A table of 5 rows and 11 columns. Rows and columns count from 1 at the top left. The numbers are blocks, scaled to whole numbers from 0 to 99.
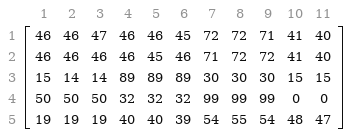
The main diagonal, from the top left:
46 46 14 32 40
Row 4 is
50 50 50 32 32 32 99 99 99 0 0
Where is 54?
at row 5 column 7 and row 5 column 9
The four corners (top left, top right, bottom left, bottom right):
46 40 19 47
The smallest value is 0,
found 2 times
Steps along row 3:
down same up same same down same same down same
